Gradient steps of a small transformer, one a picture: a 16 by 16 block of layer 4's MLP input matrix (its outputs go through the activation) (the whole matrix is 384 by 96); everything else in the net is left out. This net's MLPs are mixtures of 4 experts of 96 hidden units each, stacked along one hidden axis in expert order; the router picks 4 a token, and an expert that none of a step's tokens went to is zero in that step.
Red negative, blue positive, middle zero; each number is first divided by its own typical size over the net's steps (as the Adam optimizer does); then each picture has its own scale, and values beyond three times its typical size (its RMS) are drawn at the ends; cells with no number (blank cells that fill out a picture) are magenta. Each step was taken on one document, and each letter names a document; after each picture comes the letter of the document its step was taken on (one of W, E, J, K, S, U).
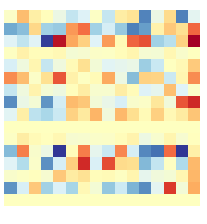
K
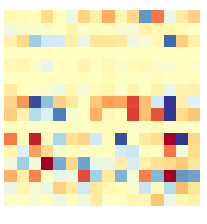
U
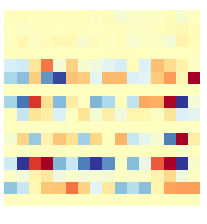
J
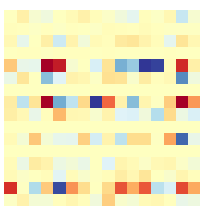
J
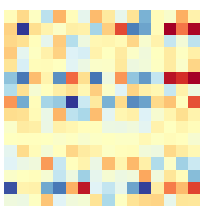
K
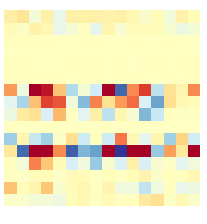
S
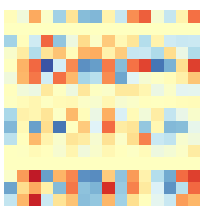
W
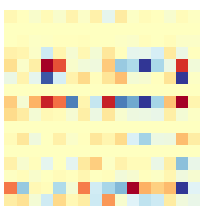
J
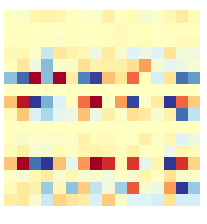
J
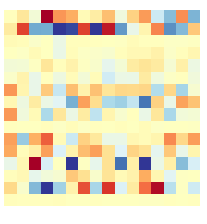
S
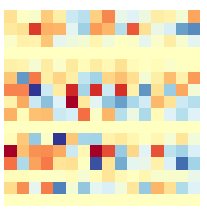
S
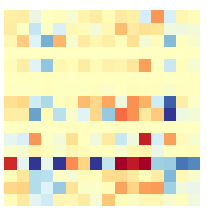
U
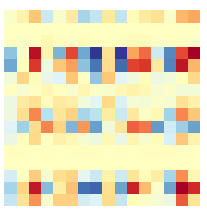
W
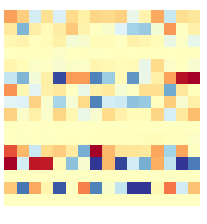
K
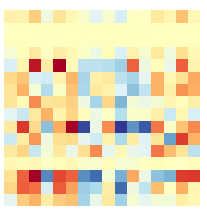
W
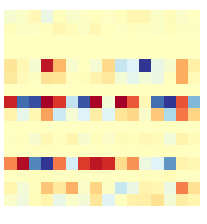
J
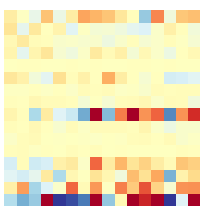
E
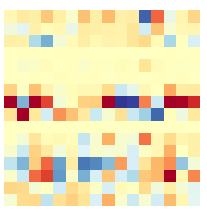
U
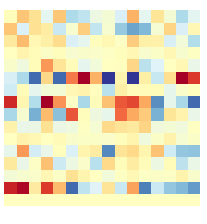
K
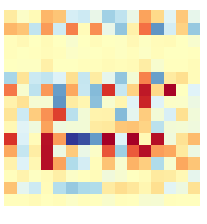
S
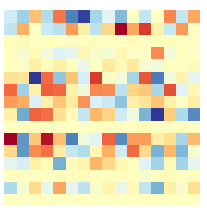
S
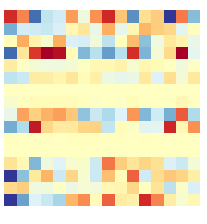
E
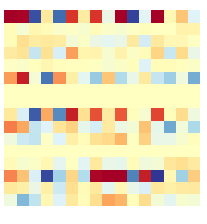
E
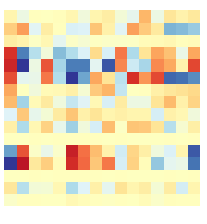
K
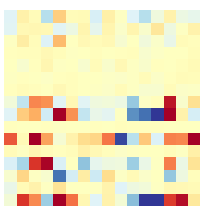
U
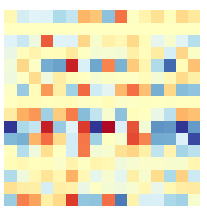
W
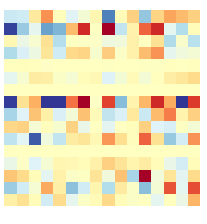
E
